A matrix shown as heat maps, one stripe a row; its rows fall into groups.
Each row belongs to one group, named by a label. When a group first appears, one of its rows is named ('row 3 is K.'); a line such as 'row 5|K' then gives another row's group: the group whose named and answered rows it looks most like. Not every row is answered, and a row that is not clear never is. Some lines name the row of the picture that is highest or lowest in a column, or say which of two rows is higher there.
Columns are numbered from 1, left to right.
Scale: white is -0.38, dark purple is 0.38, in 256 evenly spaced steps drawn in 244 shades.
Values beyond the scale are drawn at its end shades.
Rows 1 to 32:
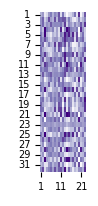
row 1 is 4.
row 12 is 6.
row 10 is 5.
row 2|5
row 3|5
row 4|6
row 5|6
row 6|6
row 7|5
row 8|5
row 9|6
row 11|6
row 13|5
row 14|4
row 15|5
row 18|5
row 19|5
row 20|5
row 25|6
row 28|6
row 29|4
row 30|6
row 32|5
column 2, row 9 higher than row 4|Yes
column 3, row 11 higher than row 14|Yes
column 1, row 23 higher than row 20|No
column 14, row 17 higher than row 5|No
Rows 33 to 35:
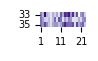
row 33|6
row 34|5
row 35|6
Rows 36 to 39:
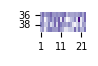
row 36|5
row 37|4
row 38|5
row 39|4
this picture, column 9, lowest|38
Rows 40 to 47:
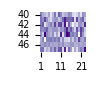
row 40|5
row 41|6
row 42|5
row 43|6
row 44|6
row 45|4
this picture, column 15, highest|44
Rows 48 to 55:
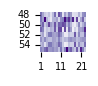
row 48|5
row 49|6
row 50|5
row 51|5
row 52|4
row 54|4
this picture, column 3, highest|49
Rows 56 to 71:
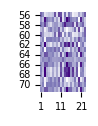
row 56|5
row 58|6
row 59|4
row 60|5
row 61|4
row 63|4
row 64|6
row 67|6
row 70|4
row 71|6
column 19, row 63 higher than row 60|Yes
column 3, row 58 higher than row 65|Yes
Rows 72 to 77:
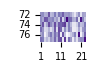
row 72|5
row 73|6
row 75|5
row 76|4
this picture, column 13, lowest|76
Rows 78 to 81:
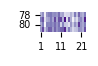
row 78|4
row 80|4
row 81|5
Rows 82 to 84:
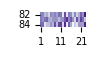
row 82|5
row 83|6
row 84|5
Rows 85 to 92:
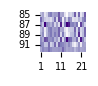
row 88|4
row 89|4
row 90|6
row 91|5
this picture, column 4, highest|90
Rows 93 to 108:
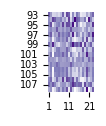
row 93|5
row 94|6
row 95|5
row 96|5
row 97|5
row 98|4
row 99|6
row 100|4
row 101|4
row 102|5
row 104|4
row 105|4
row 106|5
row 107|6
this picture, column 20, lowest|94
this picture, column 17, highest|99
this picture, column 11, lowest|108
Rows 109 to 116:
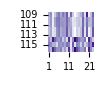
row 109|4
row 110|4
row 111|4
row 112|4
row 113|4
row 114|6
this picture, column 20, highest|109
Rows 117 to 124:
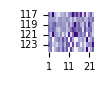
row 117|6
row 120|6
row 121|6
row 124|4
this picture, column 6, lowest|117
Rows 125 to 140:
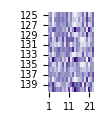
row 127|4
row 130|5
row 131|5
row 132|5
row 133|4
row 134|6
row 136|5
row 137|5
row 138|4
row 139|6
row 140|6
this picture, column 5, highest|130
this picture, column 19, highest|139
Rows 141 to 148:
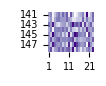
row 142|4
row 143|6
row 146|5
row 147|6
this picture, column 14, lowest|141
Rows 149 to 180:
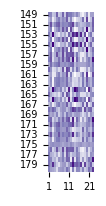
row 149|5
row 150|4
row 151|5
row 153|6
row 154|4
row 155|6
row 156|4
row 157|5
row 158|5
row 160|5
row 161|4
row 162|4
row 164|6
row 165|5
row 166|6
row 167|4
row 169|5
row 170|5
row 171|5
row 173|5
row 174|4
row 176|5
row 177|5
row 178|5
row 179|6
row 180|5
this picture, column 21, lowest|161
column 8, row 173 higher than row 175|Yes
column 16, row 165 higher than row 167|Yes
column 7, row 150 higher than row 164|No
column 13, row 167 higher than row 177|No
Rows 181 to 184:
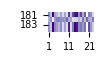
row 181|6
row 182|4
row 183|6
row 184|6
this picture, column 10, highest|182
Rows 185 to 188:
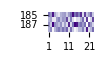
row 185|6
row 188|4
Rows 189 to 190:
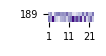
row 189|4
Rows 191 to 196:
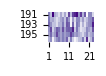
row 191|6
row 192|5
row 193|5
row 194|5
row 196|4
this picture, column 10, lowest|191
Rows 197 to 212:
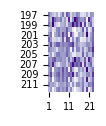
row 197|5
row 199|6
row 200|4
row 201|4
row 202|5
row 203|5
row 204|5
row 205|4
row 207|6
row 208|4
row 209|5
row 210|4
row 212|4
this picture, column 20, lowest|198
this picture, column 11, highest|198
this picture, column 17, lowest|202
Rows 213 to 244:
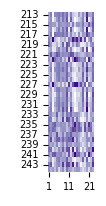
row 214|4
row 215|5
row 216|4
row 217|4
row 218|6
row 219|5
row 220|4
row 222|6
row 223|4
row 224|4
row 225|4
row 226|4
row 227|6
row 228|4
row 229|4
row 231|4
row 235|6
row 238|5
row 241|6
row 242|4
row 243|5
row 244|5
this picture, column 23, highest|240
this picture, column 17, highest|218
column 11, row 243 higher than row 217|Yes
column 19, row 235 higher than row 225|Yes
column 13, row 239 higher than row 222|No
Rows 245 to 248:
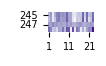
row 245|4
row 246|4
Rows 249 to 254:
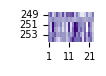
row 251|6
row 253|6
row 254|6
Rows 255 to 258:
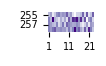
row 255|4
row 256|6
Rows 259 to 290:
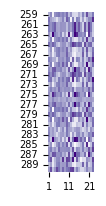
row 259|4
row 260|5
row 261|6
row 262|6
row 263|6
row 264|4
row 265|6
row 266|4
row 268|5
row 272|5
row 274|5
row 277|6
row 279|6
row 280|4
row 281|4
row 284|6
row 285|4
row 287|6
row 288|5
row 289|4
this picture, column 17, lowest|288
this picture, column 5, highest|290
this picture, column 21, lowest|285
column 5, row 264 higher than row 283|Yes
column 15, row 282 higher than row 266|Yes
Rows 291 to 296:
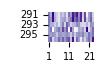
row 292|6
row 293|5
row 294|4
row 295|5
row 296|5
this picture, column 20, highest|294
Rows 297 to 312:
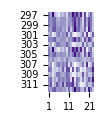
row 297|6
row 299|6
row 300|6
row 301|4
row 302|6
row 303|4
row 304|6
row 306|5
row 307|4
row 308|5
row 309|4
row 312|6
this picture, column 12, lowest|308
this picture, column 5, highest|311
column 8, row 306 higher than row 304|Yes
